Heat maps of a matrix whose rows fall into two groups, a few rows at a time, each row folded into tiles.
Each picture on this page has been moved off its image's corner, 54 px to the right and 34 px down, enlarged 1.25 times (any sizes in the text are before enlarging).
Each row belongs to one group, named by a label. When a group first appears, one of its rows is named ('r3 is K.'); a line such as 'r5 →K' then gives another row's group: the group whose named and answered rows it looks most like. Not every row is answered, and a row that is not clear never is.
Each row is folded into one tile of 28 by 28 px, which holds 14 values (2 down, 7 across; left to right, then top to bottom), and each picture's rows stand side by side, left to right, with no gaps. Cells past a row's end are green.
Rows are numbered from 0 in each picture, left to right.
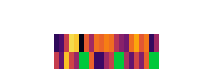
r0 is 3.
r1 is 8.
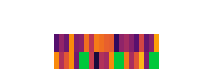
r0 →3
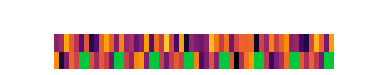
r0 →8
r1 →3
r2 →3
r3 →8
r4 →3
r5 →8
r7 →3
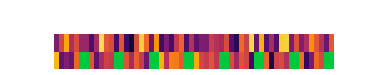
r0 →8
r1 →8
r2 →3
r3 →3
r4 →3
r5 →3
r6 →3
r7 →8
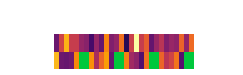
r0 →8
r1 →3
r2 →8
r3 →3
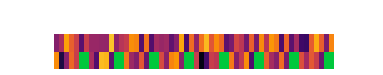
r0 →8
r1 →3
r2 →8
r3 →3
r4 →8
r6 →8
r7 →3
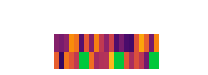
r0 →3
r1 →8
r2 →3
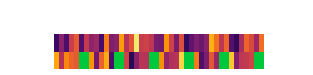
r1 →3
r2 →8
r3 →8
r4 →3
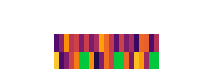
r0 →8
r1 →8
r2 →3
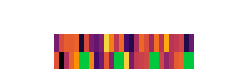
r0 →8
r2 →3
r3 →8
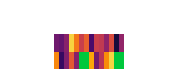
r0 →3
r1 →8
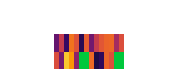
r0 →3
